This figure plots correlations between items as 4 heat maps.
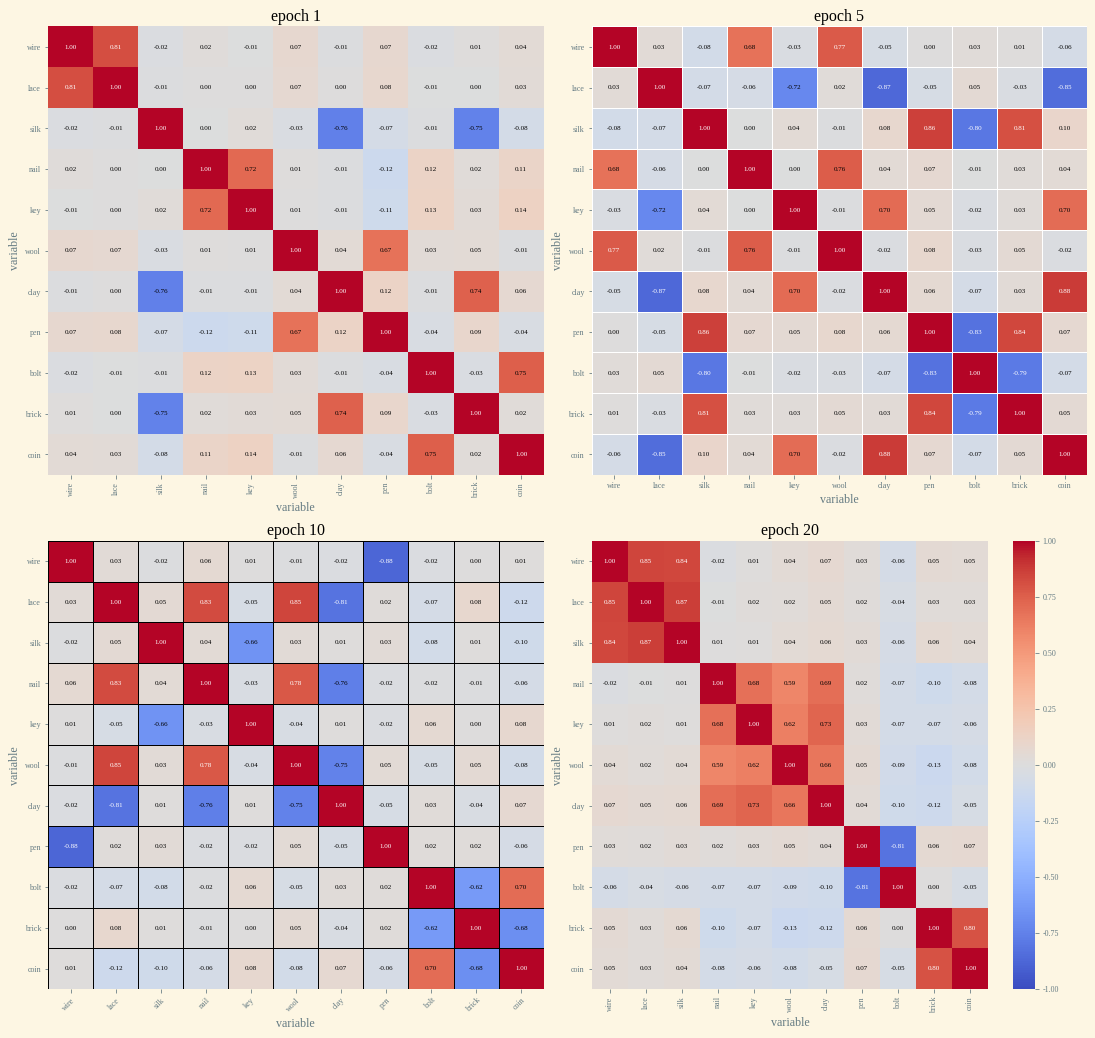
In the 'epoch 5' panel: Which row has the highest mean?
wool
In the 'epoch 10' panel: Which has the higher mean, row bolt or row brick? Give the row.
bolt
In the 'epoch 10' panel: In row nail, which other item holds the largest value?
lace
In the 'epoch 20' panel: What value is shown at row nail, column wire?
-0.02
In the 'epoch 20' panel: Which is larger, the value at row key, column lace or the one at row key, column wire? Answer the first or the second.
the first
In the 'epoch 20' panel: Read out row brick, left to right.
0.05 0.03 0.06 -0.10 -0.07 -0.13 -0.12 0.06 0.00 1.00 0.80
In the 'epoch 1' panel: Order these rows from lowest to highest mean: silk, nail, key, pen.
silk, pen, nail, key
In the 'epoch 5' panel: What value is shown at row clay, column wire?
-0.05
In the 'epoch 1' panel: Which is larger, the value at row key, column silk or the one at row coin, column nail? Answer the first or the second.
the second
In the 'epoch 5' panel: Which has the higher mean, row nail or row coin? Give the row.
nail
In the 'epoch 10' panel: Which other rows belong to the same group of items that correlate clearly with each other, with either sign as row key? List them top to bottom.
silk
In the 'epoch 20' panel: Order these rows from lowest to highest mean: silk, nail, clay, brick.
brick, nail, silk, clay
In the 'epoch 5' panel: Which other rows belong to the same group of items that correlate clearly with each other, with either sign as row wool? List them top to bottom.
wire, nail
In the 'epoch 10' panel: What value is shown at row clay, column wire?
-0.02
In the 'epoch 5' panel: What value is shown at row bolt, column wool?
-0.03
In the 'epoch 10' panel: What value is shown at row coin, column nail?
-0.06
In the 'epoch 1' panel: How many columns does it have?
11
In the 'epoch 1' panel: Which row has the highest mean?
coin
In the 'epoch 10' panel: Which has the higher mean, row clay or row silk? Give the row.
silk
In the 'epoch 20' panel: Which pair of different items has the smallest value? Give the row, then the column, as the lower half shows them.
bolt, pen
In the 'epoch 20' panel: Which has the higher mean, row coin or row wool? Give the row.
wool
